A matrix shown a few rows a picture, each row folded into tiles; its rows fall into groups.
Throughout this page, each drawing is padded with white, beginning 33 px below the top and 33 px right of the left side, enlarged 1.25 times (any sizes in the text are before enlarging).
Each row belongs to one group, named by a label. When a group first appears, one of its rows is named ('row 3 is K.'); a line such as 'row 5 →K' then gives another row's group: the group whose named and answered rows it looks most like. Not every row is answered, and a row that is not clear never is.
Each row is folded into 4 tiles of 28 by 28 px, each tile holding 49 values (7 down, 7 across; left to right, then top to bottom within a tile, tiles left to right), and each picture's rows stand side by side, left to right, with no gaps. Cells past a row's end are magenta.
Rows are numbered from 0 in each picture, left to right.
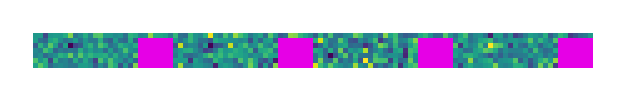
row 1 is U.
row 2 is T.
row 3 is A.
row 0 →U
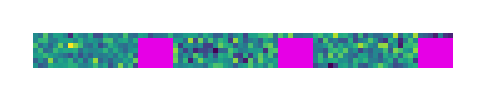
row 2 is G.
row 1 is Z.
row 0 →A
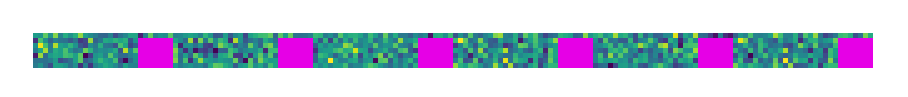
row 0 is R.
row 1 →Z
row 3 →T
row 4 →G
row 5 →T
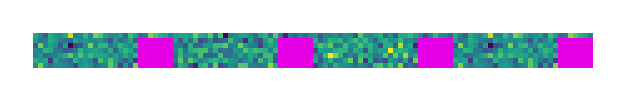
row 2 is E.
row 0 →U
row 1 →G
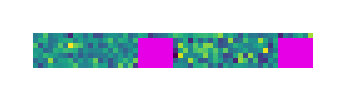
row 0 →A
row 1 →R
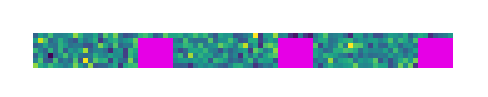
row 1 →G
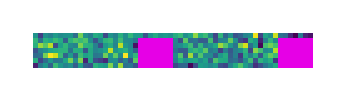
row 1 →G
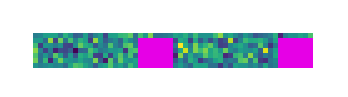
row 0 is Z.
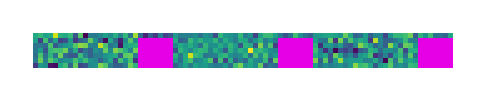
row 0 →G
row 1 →E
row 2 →Z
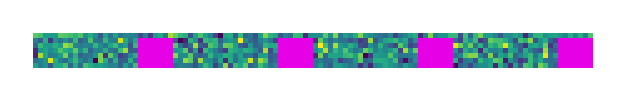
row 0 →R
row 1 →E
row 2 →R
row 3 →E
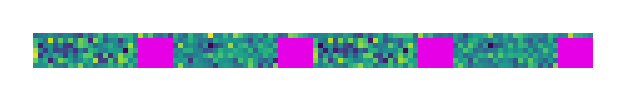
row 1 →U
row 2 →Z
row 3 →U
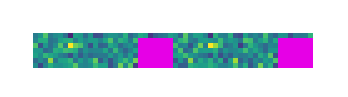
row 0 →A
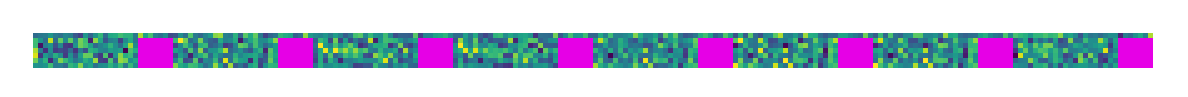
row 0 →Z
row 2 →R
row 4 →T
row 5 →T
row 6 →T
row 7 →R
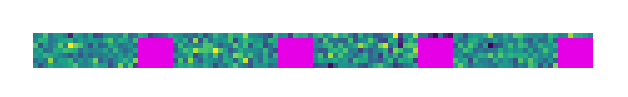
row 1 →R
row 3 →U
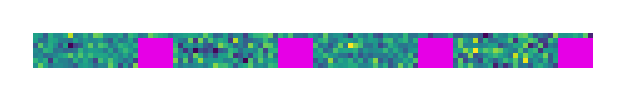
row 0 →U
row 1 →Z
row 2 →A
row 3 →R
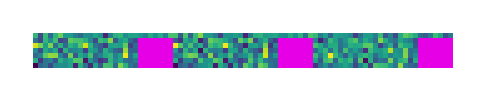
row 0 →E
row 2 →E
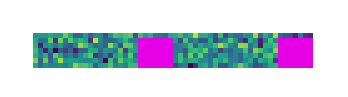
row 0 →Z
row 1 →G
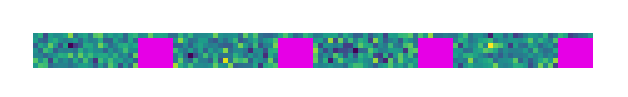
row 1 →T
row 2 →Z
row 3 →A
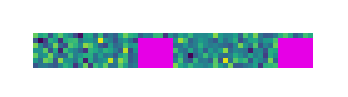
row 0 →E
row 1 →T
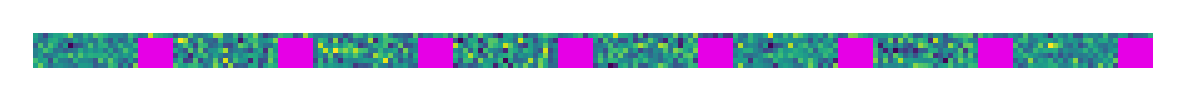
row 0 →U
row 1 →T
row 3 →E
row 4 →G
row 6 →Z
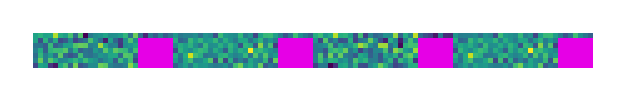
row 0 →G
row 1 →E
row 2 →G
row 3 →E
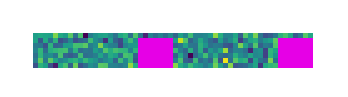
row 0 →G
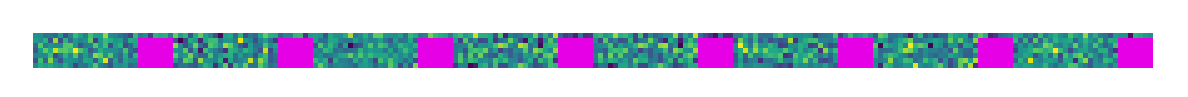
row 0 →R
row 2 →U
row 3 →G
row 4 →G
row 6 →A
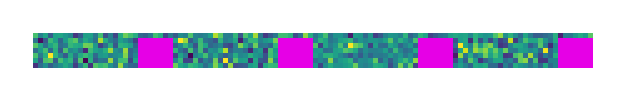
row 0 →E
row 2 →A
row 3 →R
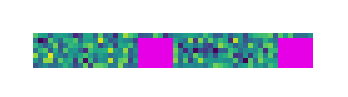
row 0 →E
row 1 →Z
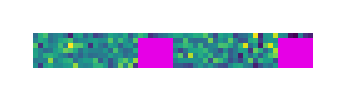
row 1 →G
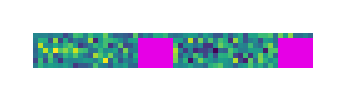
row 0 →R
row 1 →Z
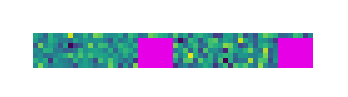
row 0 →U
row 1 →E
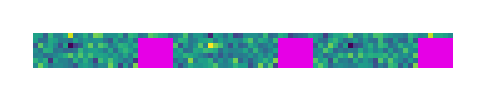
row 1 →A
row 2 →U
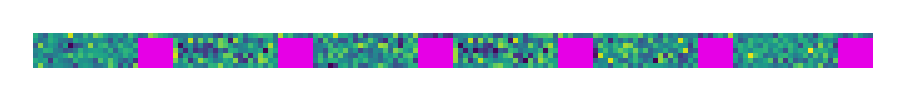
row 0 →U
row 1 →Z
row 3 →Z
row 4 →R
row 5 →E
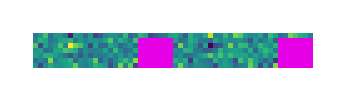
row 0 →A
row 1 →U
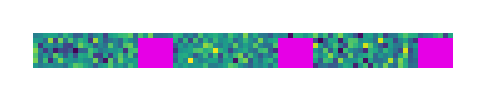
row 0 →Z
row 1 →R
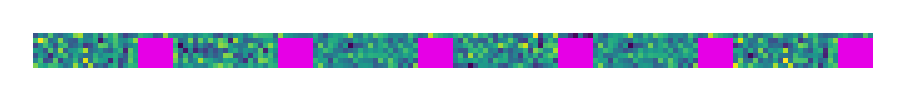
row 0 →T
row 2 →U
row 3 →G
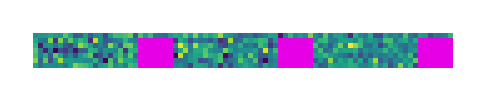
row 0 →Z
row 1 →R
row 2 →A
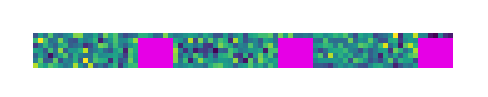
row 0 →T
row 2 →G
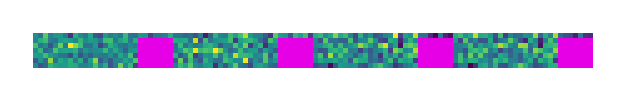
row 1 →R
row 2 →G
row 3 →G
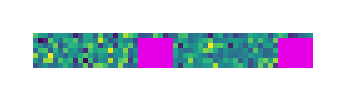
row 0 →E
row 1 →A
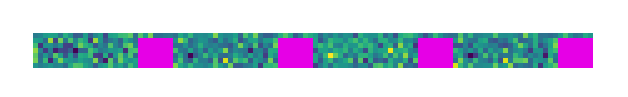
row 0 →Z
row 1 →T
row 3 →T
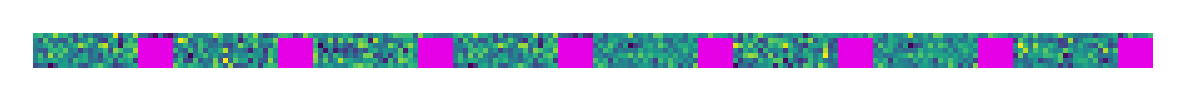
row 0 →G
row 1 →T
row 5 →E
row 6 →U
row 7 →R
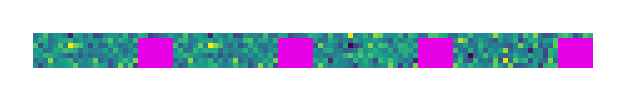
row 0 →A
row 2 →U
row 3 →T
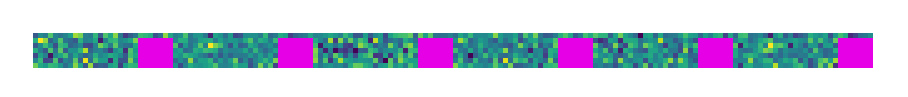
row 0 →T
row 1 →A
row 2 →Z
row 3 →T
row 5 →A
